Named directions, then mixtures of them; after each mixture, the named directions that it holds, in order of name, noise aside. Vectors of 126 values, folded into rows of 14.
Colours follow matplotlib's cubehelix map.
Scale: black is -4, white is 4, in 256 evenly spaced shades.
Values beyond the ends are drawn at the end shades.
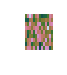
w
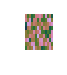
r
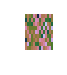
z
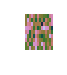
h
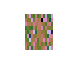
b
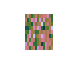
h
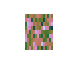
h, r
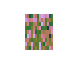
h, w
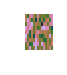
h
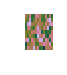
r, w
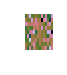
b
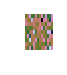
b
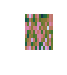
w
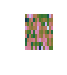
w, z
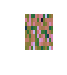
b, r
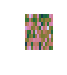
h, w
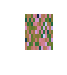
z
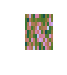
r, w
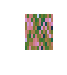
h, z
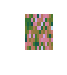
h, z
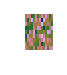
b, h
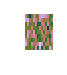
w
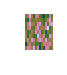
r, w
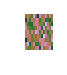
z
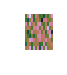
b, w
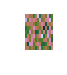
h, z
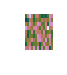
w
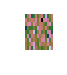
b, r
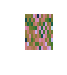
z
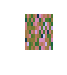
z
